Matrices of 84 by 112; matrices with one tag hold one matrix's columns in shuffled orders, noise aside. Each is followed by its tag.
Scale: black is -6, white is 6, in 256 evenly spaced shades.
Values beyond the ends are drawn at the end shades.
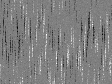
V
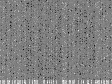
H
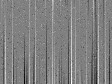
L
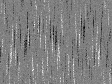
V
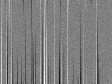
L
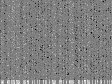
H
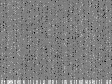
H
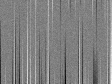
L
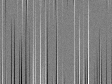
L
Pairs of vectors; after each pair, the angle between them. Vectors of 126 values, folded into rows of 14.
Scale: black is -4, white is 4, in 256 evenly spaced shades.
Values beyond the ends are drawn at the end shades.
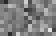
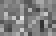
orthogonal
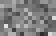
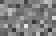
partly aligned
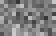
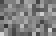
partly opposed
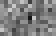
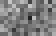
nearly parallel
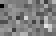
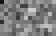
partly aligned
